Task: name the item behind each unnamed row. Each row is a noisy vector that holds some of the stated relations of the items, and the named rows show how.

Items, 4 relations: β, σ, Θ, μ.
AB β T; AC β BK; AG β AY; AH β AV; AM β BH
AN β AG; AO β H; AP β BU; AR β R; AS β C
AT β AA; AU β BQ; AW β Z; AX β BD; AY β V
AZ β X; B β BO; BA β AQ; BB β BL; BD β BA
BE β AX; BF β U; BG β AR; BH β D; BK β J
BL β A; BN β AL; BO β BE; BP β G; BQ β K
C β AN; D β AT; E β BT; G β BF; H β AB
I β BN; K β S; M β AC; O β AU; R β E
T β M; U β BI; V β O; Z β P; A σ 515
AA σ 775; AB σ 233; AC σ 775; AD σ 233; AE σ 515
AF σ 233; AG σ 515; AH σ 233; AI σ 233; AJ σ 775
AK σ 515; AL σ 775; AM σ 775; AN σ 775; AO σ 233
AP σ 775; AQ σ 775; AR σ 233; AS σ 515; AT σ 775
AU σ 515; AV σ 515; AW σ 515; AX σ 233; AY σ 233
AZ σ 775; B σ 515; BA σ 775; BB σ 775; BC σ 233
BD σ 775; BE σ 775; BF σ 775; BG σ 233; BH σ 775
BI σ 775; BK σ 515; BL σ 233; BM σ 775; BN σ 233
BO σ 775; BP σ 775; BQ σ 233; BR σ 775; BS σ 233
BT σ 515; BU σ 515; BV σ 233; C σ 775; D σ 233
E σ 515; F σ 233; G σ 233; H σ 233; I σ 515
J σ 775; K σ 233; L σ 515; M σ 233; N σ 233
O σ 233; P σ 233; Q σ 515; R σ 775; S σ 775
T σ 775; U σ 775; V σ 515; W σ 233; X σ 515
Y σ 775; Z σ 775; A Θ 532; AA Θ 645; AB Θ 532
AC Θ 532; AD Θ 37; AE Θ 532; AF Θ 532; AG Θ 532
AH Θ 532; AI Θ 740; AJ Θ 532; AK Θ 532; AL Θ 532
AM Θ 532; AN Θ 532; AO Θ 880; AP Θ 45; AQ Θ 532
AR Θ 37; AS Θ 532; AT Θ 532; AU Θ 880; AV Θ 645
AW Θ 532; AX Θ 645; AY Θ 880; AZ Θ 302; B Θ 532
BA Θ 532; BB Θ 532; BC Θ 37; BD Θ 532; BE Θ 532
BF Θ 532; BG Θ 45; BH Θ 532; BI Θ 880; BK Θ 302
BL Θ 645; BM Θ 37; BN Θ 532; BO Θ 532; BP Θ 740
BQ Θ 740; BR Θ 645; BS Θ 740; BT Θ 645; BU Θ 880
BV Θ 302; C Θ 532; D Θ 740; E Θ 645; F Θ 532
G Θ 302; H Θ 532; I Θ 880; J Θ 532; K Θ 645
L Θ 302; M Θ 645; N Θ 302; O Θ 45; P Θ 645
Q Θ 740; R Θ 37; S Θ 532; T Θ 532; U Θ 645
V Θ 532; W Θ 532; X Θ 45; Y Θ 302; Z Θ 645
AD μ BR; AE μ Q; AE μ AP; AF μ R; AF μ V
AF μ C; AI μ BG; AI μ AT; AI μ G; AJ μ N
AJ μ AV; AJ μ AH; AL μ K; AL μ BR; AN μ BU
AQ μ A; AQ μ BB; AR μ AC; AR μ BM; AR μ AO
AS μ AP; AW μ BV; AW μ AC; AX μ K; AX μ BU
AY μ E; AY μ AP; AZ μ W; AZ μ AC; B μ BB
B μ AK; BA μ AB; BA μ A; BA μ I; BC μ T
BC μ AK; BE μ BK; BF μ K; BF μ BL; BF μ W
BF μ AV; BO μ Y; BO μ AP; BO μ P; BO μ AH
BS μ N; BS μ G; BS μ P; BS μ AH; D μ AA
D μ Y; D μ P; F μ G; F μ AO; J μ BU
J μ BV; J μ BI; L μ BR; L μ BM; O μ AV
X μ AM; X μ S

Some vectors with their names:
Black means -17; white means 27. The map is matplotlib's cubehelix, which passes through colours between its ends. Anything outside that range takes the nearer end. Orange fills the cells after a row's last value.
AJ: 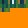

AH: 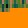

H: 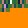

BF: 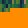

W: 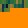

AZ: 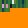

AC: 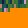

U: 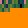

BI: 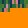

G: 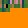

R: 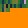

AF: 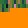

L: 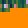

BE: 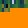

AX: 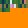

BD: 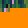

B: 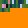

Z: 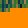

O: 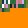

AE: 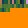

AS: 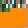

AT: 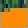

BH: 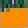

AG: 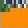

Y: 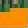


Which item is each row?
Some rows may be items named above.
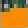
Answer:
L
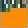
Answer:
AN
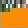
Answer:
AS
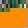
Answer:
Q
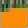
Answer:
AH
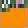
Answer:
O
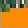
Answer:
V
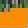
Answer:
BI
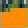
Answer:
AA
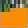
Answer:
I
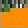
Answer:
BU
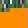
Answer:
H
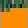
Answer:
BM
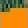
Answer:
AK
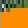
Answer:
BP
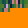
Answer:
BI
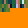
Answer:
V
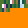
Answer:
AO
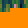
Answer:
AL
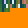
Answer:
AN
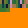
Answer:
BL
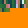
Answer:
V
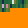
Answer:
AZ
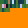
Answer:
B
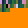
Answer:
BT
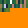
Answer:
BG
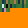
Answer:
BP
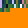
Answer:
BK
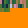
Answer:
P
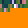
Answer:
J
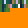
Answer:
C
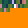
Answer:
J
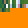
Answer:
AY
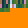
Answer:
M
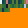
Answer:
E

